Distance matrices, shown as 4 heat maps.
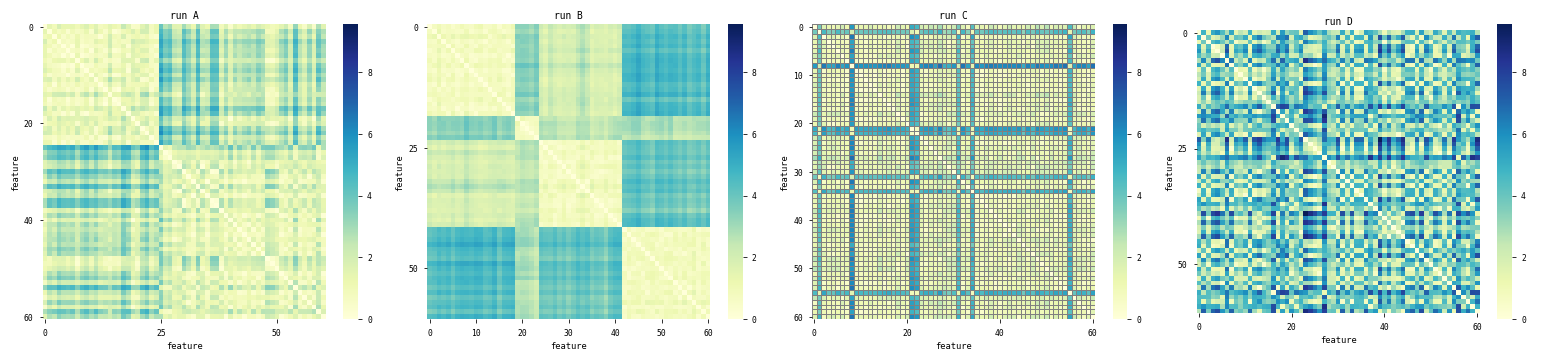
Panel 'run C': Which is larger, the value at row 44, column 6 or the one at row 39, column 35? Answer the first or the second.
the first
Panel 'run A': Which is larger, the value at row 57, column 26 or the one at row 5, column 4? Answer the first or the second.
the first
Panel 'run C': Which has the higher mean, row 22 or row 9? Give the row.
22
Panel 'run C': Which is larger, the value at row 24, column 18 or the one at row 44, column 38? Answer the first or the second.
the second
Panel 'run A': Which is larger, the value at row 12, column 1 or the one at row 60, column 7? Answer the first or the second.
the second
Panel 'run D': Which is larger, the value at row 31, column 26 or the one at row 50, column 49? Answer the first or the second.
the second
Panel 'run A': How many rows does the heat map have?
61
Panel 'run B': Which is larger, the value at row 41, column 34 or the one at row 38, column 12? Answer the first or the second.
the second
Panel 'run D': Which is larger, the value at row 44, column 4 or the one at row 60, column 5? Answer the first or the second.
the first
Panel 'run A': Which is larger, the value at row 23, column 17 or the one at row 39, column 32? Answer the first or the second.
the first
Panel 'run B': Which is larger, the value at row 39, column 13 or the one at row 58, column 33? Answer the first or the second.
the second
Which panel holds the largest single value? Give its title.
run D
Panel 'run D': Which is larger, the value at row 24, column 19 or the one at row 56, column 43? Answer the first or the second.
the first
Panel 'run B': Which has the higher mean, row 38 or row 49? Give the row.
49
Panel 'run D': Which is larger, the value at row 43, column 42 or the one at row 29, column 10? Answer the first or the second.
the second
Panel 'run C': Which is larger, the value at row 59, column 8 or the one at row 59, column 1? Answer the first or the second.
the first
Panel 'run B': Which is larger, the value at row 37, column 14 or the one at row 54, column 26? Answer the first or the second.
the second
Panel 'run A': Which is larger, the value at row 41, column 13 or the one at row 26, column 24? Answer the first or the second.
the second
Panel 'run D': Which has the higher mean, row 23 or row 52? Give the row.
23
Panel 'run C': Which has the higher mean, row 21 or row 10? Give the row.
21
